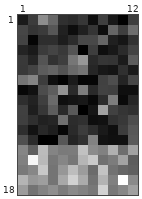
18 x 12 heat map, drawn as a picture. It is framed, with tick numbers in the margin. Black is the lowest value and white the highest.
On average the colour sits 30% of the way up the scale. The bottom part is higher, past a seam about 70% of the way down. No regular stripes run through it.
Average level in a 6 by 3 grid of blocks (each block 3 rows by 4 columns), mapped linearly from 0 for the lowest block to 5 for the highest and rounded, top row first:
1 0 1 | 1 2 0 | 1 0 1 | 0 0 1 | 3 4 3 | 5 5 5
